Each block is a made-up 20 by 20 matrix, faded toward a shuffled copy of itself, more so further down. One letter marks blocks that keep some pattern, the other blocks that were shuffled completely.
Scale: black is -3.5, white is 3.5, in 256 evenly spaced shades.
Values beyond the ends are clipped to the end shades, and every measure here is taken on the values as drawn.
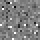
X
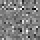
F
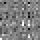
F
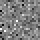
X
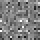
F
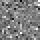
X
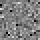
X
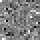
X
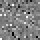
X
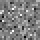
X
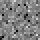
X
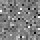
X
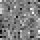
F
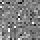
F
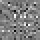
F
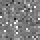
X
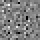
F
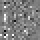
F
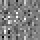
F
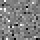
X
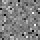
X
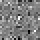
F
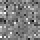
F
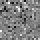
X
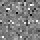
X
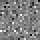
X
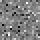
X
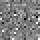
F
